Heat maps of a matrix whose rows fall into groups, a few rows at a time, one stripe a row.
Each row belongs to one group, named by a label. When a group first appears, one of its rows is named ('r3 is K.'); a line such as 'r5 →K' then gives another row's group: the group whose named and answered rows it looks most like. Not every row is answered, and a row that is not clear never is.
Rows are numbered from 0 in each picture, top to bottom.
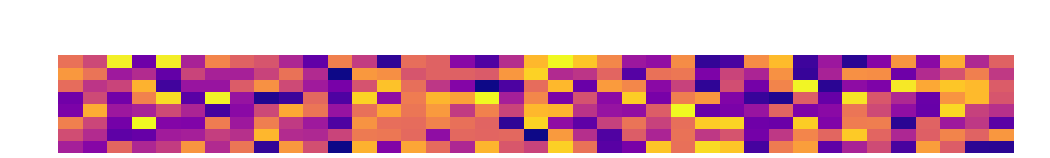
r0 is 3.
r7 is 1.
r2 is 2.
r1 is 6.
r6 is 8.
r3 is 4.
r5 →4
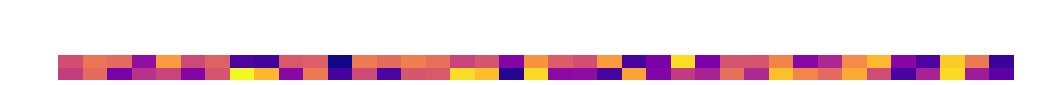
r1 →4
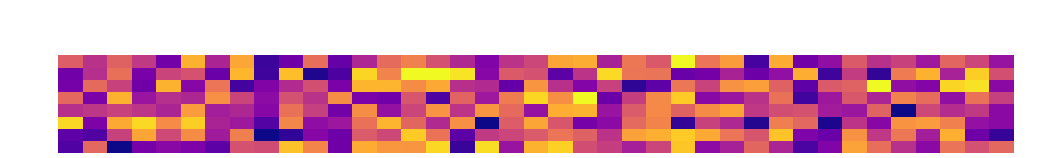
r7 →6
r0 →1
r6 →1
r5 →2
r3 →3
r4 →1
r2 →6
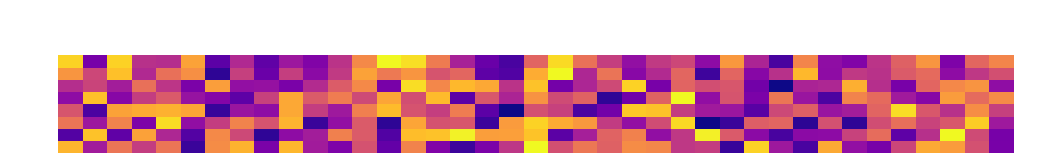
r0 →2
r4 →2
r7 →3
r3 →6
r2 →4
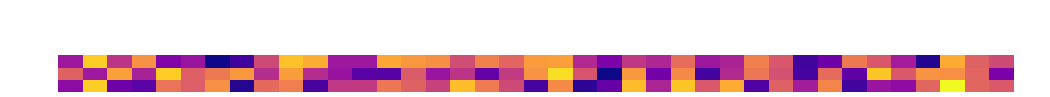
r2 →8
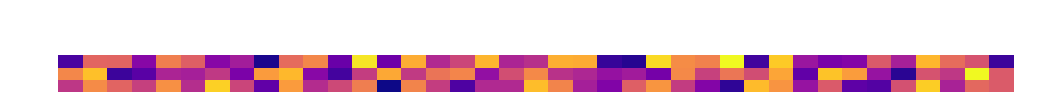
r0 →1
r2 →3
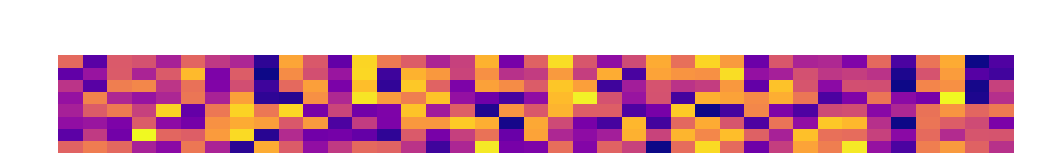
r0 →1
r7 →8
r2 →1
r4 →3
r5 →4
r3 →1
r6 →4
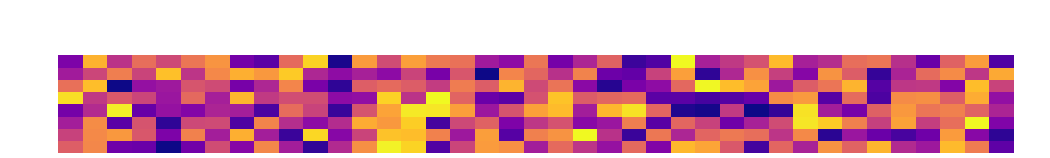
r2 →8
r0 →6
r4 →2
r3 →2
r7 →8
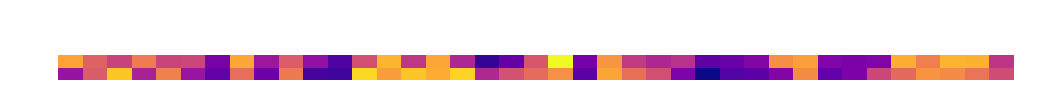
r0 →2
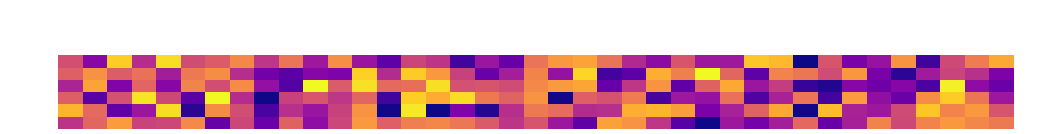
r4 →3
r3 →4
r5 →2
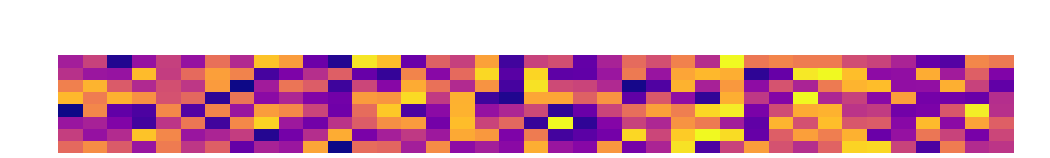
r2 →6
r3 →2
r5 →8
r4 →8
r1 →4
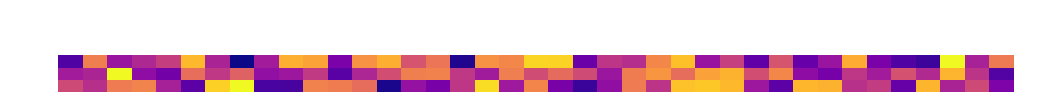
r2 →4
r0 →6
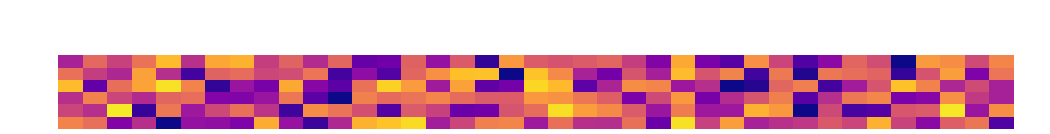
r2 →2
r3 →6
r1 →4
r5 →8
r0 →3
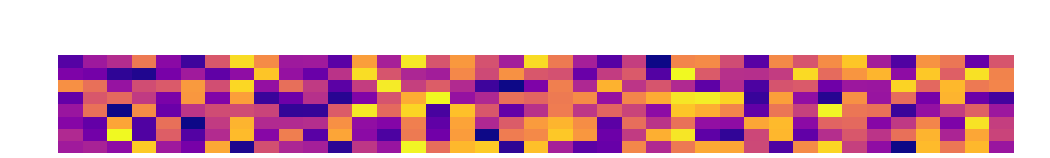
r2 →2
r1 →8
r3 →1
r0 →4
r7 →4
